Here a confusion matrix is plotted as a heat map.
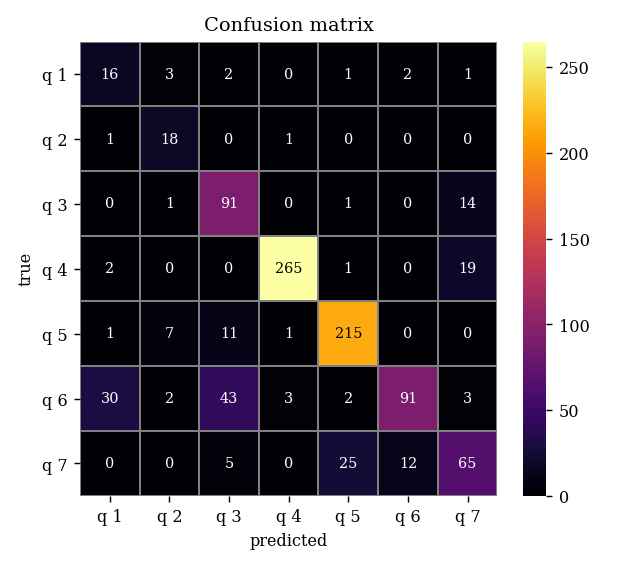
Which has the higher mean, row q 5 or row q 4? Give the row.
q 4
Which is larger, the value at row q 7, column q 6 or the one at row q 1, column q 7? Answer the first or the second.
the first
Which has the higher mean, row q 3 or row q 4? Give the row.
q 4
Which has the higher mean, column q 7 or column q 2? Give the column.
q 7
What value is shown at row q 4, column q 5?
1
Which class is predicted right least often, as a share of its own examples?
q 6
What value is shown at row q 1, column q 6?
2
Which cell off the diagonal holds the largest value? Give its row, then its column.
q 6, q 3
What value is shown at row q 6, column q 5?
2
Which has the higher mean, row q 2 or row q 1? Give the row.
q 1
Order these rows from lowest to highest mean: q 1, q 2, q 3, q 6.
q 2, q 1, q 3, q 6
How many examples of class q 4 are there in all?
287
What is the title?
Confusion matrix
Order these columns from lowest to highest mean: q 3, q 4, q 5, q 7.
q 7, q 3, q 5, q 4
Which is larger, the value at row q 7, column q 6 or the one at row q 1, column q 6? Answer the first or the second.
the first
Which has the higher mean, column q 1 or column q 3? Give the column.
q 3
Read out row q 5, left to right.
1 7 11 1 215 0 0
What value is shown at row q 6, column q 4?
3
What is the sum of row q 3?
107
